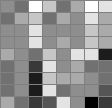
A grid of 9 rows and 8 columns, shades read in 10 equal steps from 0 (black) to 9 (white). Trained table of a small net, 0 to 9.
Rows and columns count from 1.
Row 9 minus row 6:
2 -1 0 -5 3 -1 -4 -2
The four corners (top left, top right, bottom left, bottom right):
5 8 6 2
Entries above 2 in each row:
8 8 8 8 7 7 7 7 5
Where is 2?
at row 6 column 3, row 9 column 3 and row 9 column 8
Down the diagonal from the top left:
5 6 8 5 5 6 5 3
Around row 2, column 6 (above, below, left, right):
6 5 6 8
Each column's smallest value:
4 4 1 3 4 5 0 1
